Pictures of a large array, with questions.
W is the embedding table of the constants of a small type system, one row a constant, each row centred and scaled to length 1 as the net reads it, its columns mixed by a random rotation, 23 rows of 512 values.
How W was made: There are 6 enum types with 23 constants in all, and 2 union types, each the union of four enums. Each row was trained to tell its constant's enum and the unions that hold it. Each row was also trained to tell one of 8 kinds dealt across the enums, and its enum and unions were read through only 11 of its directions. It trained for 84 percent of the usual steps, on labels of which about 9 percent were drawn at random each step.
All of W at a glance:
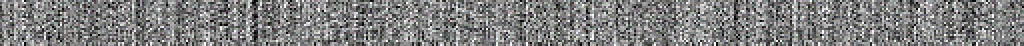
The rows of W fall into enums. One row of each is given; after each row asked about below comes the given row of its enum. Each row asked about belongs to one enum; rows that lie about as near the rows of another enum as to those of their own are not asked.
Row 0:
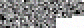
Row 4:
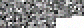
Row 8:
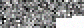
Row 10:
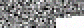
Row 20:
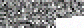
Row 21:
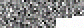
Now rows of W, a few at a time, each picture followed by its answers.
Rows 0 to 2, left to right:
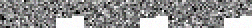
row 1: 20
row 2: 8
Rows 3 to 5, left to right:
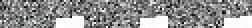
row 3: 8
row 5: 4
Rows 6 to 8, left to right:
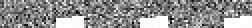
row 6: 21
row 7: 10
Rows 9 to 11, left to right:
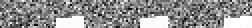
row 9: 4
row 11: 4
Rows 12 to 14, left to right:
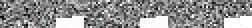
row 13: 20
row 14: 10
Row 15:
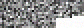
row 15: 0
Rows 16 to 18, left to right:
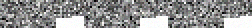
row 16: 0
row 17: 8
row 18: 0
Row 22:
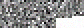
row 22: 21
